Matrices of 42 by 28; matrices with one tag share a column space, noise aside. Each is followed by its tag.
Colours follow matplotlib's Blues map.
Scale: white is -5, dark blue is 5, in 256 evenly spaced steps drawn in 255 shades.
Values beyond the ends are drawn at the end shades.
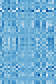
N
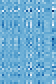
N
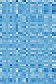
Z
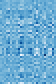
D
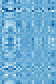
N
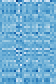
Z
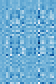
D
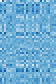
Z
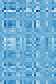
N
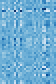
N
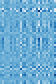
N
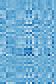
D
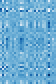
N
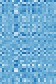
Z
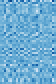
Z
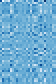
Z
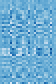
D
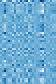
Z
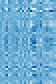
N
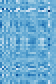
N
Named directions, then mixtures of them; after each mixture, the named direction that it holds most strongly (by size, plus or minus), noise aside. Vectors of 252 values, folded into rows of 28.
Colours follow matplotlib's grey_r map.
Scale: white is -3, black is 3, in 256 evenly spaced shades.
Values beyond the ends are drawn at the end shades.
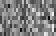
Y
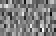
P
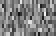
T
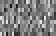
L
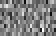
P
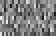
L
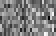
Y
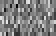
L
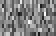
T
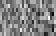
Y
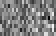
Y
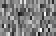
T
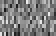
L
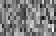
Y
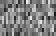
L
